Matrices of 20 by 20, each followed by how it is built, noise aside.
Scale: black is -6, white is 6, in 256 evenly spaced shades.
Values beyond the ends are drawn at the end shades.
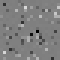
sparse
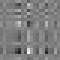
low rank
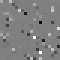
sparse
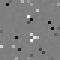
sparse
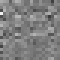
low rank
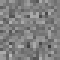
low rank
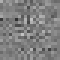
low rank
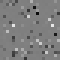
sparse
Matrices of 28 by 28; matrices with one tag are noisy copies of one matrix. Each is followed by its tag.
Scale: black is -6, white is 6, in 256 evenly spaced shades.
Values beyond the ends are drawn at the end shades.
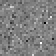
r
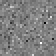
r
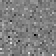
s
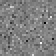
r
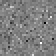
r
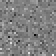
s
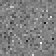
r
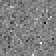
r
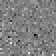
s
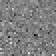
s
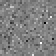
r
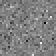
r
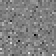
s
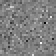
r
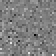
s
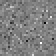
r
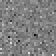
s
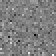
s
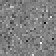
r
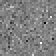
r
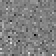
s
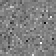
r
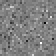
r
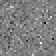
r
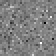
r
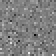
s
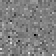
s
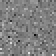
s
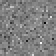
r
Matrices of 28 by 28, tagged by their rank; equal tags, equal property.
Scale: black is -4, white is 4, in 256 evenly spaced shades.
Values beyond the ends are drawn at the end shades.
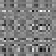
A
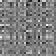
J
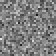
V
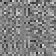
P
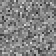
V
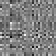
J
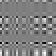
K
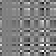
K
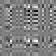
A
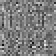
P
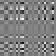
K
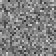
V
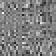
P
